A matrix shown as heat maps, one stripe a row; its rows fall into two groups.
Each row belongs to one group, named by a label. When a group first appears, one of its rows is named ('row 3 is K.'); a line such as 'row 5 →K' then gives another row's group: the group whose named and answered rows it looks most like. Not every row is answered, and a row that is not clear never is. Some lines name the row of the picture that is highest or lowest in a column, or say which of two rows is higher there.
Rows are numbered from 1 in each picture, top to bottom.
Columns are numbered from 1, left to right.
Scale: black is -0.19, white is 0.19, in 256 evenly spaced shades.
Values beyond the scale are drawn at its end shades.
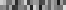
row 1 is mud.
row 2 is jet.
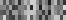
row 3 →mud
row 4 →jet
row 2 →jet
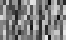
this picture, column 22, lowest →1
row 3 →jet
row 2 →jet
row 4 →mud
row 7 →jet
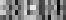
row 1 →mud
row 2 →mud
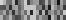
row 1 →mud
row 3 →jet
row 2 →mud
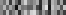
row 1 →mud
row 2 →jet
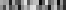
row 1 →mud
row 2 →mud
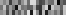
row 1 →mud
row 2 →jet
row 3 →jet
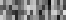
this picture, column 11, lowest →3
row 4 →mud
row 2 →mud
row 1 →mud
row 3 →jet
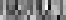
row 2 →jet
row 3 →jet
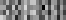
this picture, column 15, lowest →2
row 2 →mud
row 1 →mud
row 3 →mud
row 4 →mud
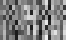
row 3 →jet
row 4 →mud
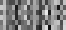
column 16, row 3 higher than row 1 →Yes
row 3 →jet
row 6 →jet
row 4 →mud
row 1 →jet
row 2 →mud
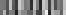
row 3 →jet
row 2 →jet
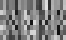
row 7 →mud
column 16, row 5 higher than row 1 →No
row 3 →mud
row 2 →jet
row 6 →mud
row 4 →mud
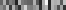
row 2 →mud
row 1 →jet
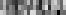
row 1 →jet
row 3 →mud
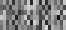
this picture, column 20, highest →3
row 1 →jet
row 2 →mud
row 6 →jet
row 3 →jet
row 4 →mud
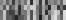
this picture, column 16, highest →4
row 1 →jet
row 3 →jet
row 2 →mud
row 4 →jet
